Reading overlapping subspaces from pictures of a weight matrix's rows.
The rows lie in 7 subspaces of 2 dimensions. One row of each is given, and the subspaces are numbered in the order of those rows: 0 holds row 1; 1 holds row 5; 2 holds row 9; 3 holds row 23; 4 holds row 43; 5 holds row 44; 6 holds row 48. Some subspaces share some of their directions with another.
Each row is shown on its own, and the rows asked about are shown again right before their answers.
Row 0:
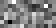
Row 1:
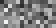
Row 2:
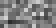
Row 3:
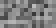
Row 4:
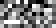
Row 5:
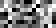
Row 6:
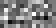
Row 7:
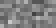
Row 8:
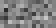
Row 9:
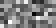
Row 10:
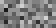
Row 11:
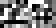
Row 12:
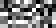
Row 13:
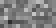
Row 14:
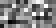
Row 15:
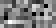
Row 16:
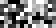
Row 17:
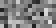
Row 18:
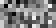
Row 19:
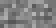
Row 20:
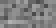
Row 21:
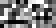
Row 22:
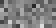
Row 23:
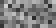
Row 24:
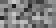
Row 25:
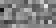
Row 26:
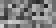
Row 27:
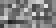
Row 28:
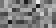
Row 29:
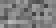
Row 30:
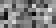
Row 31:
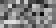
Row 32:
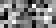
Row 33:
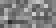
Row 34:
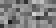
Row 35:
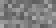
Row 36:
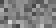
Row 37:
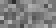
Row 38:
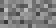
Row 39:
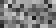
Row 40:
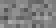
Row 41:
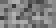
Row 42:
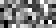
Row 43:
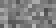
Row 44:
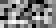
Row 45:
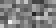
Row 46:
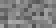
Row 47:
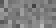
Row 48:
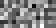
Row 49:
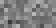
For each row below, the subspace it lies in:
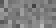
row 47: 6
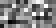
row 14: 2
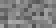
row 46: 4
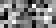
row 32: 1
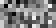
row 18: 3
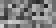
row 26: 3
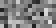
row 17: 4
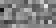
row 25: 4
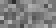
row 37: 5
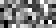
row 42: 4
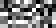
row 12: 1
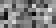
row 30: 1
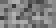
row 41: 5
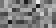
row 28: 1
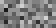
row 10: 0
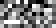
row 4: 0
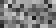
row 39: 3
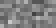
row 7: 2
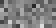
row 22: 6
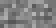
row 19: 1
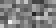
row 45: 2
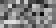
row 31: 0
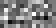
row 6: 0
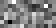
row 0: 5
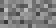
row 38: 2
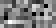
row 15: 5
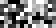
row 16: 5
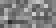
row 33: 6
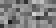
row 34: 2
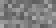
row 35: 3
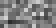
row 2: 4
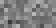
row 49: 6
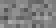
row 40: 0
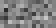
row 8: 0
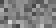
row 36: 6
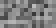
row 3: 6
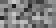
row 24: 5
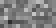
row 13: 6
